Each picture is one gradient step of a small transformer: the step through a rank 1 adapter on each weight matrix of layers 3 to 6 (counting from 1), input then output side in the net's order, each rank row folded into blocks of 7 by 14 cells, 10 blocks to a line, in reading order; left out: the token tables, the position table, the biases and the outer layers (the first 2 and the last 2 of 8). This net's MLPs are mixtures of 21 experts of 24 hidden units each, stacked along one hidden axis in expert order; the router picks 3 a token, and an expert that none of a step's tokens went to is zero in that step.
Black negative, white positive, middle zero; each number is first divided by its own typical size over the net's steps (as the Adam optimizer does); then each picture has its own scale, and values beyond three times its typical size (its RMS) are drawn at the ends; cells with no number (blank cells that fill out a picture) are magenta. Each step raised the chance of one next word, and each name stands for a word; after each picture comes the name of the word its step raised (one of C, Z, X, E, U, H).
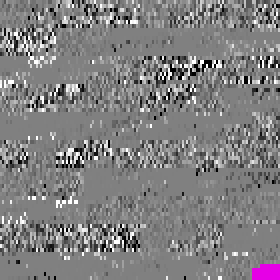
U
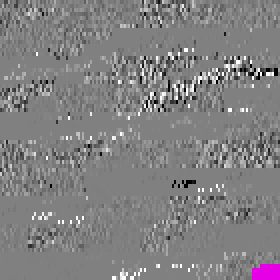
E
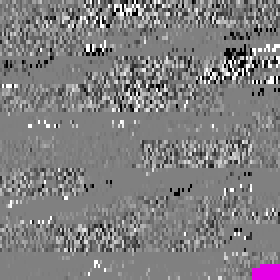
U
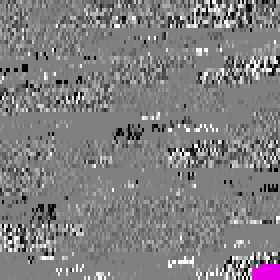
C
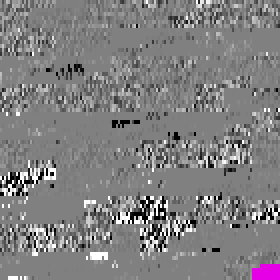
U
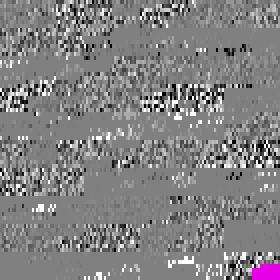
E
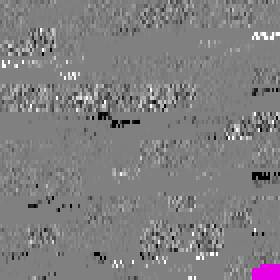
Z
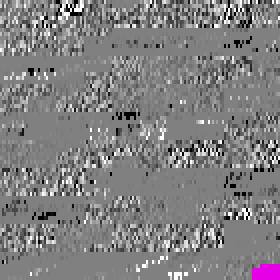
C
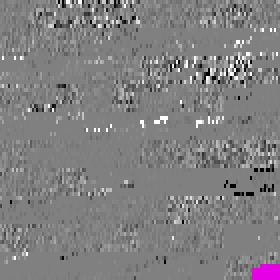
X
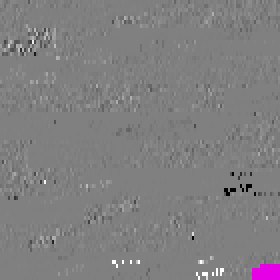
Z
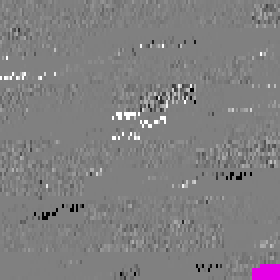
X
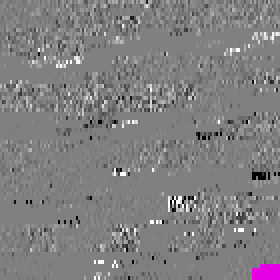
Z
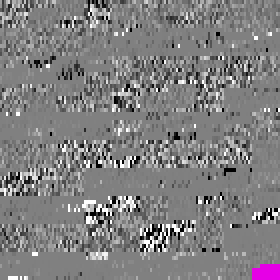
U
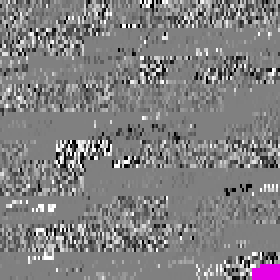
U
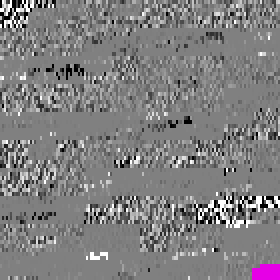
C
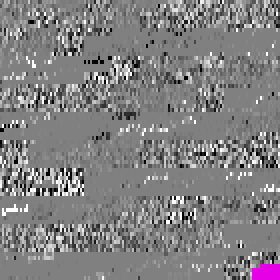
U
